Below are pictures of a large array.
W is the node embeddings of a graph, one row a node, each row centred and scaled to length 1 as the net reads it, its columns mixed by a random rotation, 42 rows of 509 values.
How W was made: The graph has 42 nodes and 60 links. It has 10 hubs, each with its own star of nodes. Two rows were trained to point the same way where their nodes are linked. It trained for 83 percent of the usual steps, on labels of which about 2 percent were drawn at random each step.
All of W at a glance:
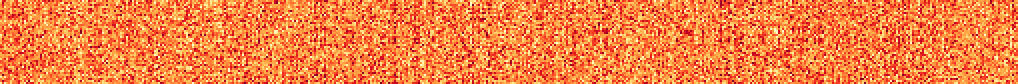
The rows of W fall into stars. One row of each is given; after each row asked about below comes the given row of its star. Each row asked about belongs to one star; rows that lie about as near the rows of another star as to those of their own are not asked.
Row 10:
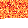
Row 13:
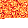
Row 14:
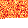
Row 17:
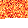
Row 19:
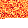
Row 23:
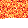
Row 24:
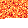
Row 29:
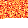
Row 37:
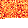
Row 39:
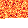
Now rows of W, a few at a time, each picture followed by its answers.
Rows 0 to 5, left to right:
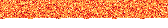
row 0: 37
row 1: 37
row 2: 23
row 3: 24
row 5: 13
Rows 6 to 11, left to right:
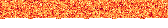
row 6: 37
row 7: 24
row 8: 14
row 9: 14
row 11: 39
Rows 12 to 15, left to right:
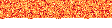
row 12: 23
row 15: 39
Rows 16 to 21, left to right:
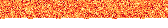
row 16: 29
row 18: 29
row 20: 39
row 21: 29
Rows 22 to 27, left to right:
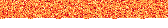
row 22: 14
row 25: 19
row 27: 17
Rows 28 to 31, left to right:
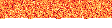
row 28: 29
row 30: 17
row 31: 23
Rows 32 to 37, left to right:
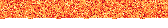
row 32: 17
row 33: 19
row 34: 39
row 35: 14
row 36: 17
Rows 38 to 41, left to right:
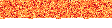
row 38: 10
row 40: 37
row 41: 10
